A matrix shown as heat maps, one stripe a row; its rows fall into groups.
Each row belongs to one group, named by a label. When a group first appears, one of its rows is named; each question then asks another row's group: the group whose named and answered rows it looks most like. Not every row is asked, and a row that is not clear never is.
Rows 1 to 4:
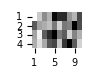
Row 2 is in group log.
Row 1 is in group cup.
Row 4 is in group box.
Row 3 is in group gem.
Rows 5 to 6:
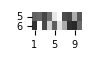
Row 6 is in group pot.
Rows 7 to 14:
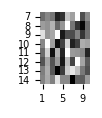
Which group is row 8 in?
log
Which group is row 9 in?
cup
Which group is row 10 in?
box
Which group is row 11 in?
pot
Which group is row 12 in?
gem
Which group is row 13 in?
gem
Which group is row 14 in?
cup
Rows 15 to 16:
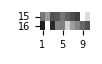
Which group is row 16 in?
pot
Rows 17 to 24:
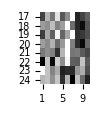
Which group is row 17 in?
pot
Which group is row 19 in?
pot
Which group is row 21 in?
log
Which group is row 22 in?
pot
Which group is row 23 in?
cup
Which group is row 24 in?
cup
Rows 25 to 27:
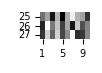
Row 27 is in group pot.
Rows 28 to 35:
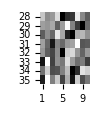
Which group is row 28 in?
cup
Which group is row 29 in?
log
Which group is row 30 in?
cup
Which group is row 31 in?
gem
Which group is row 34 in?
box
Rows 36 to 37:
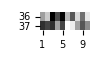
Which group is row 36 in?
gem
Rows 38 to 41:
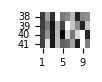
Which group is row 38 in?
pot
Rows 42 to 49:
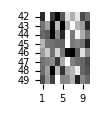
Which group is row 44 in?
gem
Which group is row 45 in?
log
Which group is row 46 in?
cup
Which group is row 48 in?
gem
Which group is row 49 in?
pot
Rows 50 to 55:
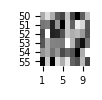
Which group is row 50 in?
box
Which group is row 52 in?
gem
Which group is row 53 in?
log
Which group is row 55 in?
pot
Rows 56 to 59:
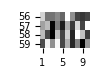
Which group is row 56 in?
log
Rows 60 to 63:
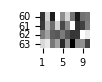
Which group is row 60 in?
pot
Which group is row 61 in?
pot
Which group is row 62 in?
box
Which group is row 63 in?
cup
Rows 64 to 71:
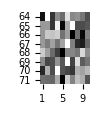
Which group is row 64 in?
pot
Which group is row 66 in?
cup
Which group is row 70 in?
cup
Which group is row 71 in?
gem
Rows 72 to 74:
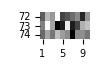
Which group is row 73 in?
box
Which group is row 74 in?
cup
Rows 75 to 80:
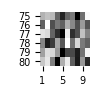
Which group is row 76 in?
pot
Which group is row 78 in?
gem
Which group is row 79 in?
box
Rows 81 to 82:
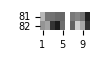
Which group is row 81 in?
log
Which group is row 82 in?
gem
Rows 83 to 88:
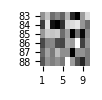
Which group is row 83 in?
box
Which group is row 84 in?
gem
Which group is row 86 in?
gem
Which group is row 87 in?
cup
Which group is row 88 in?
log
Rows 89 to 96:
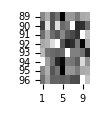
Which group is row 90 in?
pot
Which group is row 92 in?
cup
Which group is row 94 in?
box
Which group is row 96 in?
box
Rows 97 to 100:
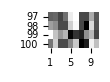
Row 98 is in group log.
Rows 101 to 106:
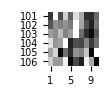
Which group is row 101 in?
pot
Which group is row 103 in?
log
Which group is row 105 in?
gem
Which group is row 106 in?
cup
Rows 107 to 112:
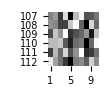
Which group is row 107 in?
pot
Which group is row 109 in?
cup
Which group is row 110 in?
box
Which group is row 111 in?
pot
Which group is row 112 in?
box
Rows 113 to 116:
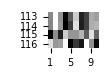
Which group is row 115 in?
pot
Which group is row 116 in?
cup
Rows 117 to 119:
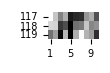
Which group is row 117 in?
cup
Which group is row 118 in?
gem
